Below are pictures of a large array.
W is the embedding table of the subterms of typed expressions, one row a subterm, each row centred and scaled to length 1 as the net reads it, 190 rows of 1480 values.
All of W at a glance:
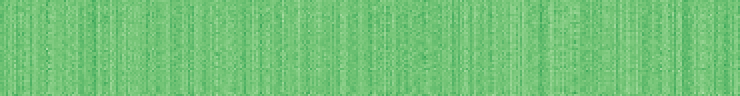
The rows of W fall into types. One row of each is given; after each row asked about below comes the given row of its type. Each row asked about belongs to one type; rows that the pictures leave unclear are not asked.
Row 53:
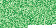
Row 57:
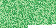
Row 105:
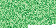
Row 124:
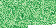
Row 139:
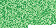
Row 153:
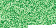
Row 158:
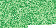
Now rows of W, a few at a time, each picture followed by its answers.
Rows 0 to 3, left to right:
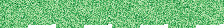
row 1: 53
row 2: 53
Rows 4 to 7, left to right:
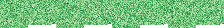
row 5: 105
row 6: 124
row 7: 139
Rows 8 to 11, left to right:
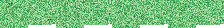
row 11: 158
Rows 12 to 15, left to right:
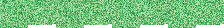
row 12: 57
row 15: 53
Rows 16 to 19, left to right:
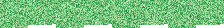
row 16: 53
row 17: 153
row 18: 124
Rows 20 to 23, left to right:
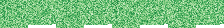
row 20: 139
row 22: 139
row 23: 153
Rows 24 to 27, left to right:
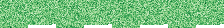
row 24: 105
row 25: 124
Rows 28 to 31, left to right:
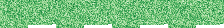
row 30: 124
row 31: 124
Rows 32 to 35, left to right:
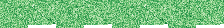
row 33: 158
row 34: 57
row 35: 124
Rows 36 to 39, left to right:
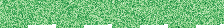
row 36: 57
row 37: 158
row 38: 53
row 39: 105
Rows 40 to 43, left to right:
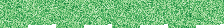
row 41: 105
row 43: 124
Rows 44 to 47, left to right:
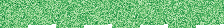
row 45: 158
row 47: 57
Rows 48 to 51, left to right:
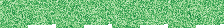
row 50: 124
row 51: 53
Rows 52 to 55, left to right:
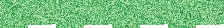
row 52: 158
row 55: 124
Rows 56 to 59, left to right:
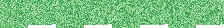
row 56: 53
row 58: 153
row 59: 139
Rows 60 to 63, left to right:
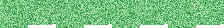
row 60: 57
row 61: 105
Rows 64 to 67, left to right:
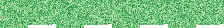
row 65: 158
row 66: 153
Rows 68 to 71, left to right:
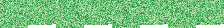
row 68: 53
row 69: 53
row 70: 158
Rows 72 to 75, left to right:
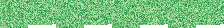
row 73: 105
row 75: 153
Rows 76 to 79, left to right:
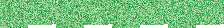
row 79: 57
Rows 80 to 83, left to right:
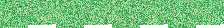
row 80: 158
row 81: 57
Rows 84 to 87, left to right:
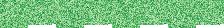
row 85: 124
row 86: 158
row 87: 124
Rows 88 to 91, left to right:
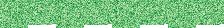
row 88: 57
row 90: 139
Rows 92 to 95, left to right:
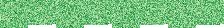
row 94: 57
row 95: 53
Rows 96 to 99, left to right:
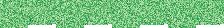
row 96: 53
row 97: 57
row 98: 53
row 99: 124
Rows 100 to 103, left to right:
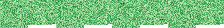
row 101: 139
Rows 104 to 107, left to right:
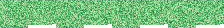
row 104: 124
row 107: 153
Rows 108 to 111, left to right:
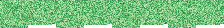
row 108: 124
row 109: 153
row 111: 53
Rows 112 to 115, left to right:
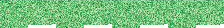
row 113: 105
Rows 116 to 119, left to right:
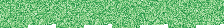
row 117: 153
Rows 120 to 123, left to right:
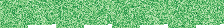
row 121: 139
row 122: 158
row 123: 105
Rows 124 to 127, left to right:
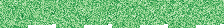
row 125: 53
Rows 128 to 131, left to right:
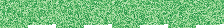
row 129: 57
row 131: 158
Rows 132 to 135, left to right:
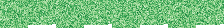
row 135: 153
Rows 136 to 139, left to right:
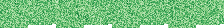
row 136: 53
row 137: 53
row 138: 53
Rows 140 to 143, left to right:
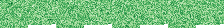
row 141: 124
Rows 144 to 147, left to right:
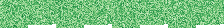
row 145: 139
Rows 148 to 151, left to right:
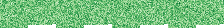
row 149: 57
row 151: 139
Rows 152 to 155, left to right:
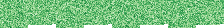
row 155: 158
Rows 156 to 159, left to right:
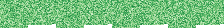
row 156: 153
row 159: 57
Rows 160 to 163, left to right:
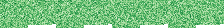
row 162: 124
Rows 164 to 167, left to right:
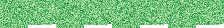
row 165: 105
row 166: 57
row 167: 158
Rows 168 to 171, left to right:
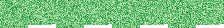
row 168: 158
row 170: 57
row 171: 57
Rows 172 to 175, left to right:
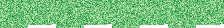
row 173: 158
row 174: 53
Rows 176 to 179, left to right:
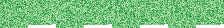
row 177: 153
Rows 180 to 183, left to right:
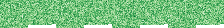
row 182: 124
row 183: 57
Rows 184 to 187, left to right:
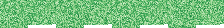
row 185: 57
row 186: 57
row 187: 124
